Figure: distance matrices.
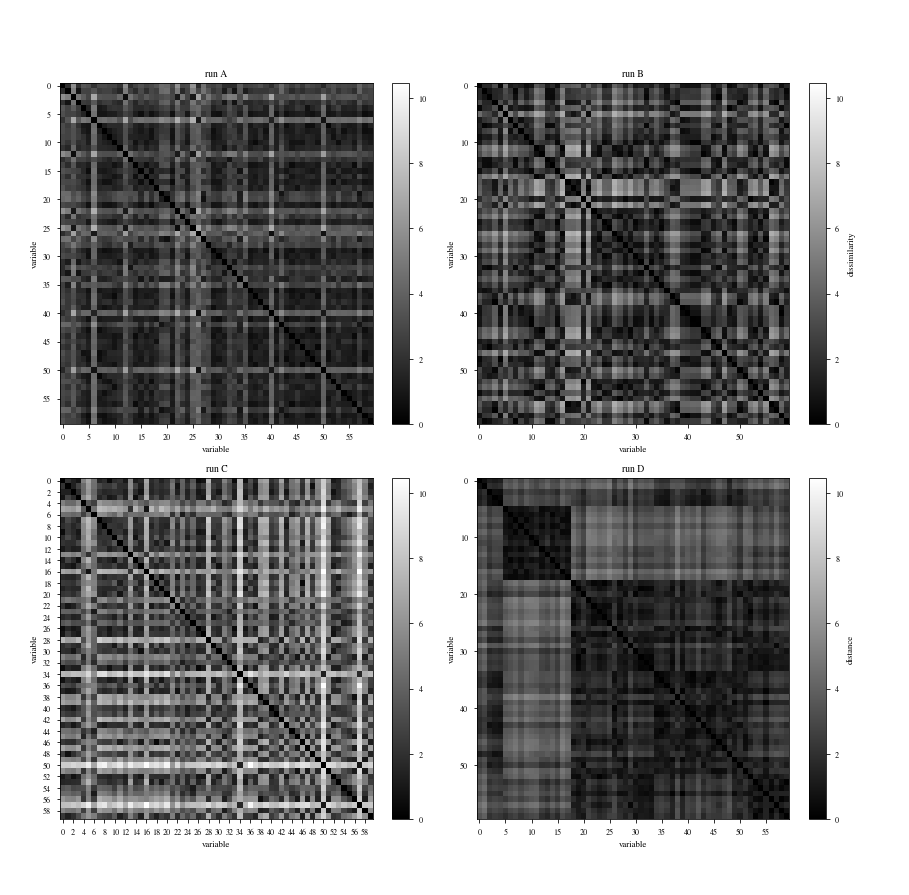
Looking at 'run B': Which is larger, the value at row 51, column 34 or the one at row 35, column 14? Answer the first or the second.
the first
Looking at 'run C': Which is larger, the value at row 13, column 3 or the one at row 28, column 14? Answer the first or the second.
the second
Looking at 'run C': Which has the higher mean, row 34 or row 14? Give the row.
34
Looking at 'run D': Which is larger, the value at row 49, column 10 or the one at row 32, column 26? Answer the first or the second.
the first
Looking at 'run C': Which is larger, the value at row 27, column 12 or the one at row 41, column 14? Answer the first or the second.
the second
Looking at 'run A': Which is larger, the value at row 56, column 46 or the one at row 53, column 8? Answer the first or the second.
the second
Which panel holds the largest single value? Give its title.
run C
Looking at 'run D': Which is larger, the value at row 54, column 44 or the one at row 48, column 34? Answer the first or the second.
the first
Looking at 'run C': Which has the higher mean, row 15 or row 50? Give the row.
50
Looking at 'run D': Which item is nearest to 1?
0
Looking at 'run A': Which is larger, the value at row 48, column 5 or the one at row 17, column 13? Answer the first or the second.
the second
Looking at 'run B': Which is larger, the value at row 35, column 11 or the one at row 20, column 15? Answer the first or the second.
the first
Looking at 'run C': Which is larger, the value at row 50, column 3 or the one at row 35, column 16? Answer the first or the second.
the first
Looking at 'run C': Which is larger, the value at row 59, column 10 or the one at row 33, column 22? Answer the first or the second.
the first
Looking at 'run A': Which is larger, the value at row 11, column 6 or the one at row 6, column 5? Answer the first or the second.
the second
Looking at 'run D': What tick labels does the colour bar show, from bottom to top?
0, 2, 4, 6, 8, 10
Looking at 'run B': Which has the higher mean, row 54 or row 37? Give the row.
37
